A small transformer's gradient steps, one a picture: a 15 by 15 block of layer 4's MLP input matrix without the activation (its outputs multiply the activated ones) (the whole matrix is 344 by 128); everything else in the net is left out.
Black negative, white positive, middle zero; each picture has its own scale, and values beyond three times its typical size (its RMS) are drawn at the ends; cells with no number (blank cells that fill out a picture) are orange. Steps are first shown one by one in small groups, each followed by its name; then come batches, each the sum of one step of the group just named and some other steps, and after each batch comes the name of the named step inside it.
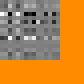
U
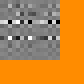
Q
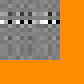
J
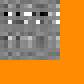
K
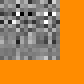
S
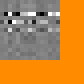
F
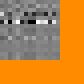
U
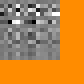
F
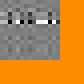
J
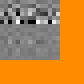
K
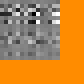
K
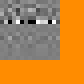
Q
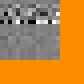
K
